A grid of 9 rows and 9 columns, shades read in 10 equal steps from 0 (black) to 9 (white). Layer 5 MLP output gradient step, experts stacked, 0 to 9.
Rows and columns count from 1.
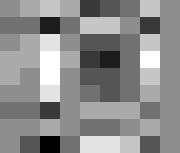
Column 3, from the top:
7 1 8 9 9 8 2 6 0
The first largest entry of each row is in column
3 5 3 3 3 3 5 3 5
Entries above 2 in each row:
8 7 9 7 9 9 8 9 8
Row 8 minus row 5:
-1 0 -3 0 1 1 1 -1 0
